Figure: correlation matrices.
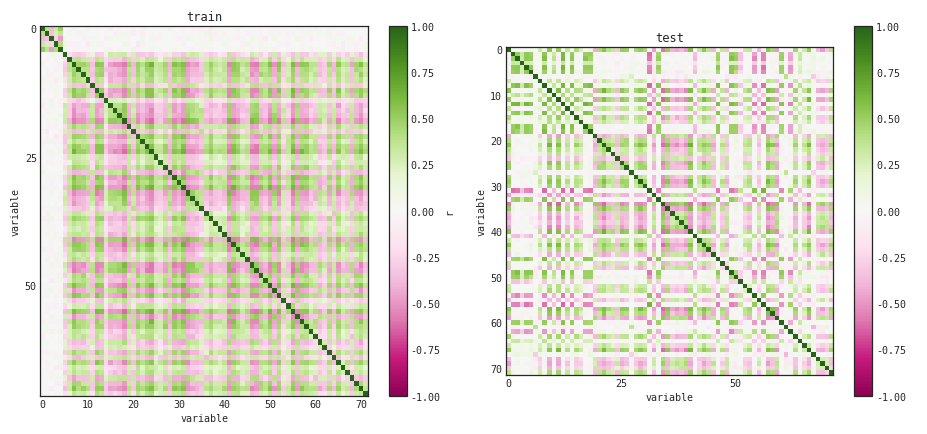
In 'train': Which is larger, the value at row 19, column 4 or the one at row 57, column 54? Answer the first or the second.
the second
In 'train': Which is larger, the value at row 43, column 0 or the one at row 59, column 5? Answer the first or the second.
the first
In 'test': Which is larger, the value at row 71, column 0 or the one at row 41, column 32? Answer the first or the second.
the first
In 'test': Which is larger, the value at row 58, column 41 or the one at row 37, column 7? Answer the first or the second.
the first
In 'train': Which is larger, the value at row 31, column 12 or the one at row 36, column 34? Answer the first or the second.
the first
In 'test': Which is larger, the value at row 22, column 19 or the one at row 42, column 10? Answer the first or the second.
the second
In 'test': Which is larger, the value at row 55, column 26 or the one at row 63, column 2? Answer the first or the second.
the second
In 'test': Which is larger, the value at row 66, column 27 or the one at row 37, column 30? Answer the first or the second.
the first
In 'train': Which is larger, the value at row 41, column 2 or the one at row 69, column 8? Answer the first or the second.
the second
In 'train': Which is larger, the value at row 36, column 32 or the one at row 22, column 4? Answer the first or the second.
the second
